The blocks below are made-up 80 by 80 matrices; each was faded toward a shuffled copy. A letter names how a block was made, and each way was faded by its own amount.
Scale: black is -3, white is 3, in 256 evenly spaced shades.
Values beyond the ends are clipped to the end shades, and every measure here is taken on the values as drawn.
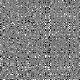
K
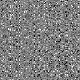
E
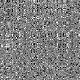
E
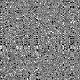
E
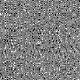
E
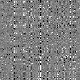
K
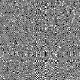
E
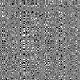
K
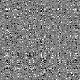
E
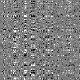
K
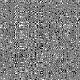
E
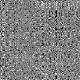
E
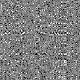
E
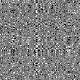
E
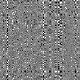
K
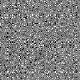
E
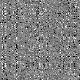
E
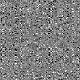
E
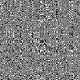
E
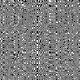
K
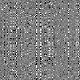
K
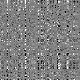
K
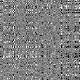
K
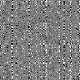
K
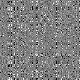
K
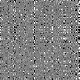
K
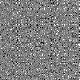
E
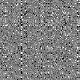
E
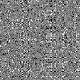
E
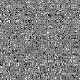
E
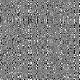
K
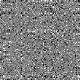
E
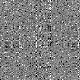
E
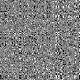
E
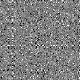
E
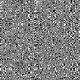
E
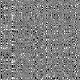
K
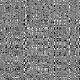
K
